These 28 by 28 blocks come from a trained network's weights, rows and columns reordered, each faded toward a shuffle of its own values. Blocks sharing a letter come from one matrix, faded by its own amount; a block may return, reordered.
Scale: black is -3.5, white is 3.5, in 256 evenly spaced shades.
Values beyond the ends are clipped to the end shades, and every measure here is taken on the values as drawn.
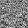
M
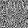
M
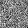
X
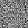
M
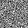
X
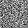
X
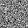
X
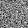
X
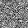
X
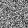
X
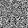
X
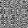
M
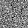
X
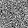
X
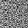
M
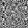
M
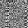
M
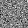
X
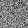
X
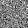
X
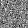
X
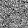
X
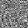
M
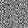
M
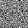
M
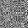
M
